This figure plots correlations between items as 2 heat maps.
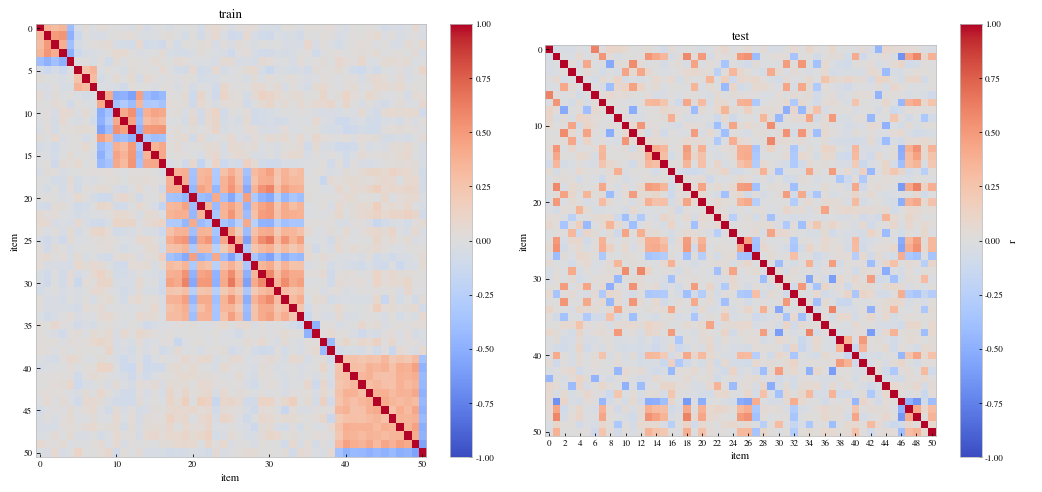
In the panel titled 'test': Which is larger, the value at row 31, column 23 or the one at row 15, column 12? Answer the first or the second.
the second
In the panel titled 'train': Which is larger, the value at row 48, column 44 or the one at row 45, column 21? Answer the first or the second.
the first
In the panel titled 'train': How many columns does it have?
51
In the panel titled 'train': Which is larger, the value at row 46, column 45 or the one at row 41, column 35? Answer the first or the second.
the first
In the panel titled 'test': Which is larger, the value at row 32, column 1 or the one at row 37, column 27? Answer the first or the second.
the second
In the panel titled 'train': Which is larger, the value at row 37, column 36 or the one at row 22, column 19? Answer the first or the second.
the second
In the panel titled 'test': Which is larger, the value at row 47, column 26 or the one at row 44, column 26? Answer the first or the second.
the first
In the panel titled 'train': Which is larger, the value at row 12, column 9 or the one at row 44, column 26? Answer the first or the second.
the second
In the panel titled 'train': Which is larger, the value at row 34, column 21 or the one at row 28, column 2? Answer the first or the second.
the first
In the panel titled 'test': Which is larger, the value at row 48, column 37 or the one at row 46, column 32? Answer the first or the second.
the second
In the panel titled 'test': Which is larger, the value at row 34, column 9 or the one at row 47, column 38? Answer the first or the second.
the first
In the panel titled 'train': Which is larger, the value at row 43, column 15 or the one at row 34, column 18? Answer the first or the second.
the second
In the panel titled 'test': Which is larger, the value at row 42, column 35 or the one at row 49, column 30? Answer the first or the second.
the second
